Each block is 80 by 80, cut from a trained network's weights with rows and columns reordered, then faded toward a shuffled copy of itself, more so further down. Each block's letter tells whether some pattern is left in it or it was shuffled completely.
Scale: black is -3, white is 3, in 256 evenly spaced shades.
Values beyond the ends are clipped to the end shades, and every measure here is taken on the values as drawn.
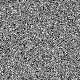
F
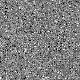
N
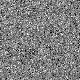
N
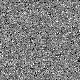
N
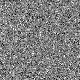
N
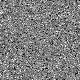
F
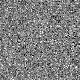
N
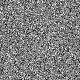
F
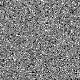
N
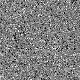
N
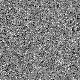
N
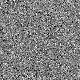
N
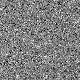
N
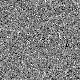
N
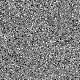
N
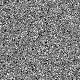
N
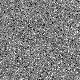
F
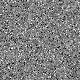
F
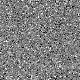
N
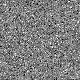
F
